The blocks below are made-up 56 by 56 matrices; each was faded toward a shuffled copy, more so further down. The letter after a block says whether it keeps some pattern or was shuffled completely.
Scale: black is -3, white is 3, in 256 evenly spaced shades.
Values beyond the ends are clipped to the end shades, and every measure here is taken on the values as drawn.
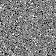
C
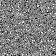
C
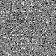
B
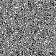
B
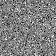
C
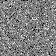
C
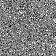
C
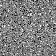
B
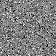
C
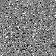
B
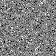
C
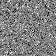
C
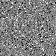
B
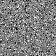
C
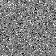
B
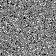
C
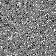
C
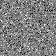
C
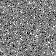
C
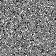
C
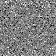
B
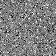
C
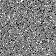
C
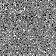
B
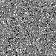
B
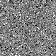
B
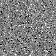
B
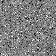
B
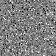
B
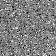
C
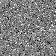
C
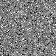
B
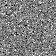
C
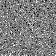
B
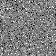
B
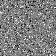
B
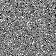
C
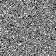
B
